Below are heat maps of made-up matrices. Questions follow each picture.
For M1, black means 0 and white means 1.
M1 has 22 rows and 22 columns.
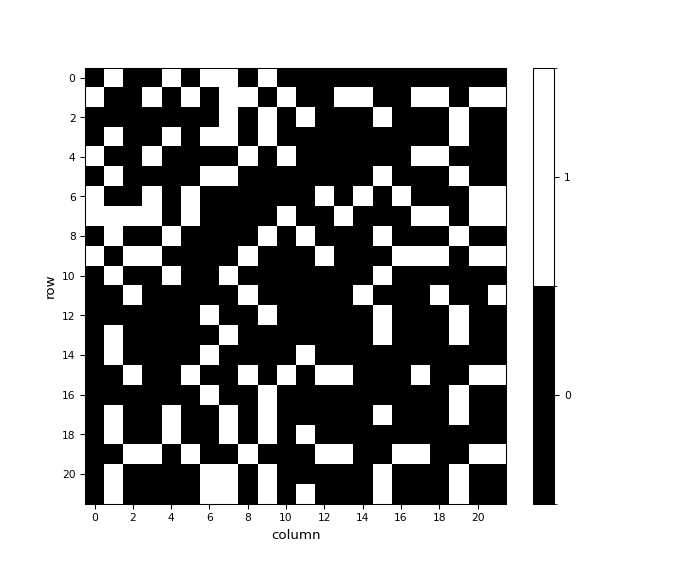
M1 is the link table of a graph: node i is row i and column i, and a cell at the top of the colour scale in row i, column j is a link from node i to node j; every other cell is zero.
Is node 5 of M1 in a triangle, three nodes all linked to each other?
yes
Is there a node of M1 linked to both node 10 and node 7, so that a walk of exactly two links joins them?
yes
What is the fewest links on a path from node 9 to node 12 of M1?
1
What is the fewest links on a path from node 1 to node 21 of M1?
1
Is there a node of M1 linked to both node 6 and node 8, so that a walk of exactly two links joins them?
no
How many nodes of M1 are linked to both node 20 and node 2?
4
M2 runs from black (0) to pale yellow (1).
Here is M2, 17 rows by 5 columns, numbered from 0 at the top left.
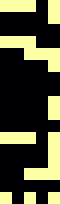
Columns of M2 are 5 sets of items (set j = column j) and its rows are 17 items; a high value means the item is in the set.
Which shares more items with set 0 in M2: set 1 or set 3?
set 1
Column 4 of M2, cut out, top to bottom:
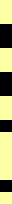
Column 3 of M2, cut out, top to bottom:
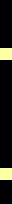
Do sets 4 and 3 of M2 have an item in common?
yes
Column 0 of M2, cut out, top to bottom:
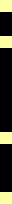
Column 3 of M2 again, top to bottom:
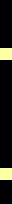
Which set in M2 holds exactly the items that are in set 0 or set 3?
2
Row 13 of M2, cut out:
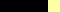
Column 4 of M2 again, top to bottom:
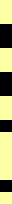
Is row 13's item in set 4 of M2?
yes
